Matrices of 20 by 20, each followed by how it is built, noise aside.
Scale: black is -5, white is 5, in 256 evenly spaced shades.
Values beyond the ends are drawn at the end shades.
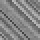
Toeplitz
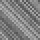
Toeplitz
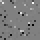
sparse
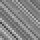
Toeplitz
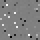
sparse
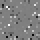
sparse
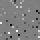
sparse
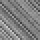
Toeplitz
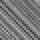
Toeplitz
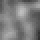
smooth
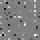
sparse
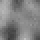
smooth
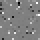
sparse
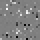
sparse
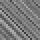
Toeplitz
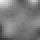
smooth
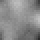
smooth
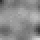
smooth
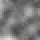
smooth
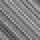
Toeplitz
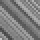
Toeplitz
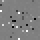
sparse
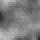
smooth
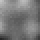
smooth
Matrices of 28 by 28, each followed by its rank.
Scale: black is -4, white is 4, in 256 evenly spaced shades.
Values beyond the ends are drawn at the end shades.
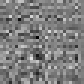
five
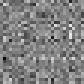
five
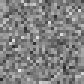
full rank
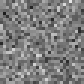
full rank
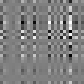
one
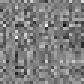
five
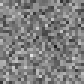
full rank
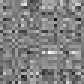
five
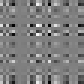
one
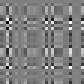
one
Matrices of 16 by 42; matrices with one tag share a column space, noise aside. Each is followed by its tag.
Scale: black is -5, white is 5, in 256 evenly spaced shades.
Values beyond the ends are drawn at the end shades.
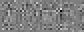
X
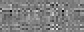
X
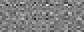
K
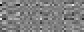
K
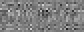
X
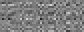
K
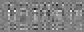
X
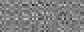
K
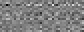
K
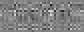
X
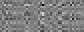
K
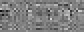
X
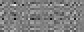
K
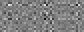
K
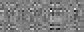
X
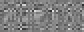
X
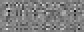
X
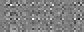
K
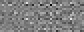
K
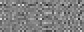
K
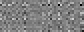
K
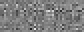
X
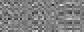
K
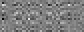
K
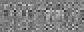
X
